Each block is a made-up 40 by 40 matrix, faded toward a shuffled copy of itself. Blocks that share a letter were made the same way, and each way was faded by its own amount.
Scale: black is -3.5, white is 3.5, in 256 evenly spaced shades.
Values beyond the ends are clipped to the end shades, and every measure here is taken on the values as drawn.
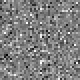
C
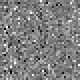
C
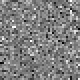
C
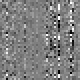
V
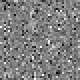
C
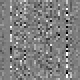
V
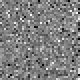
C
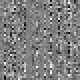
V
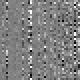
V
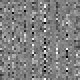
V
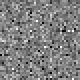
C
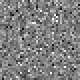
C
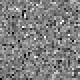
C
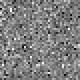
C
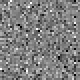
C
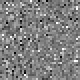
C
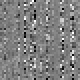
V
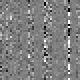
V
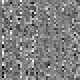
V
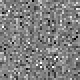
C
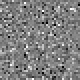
C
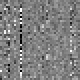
V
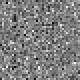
C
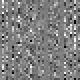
V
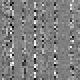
V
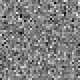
C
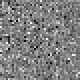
C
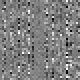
V
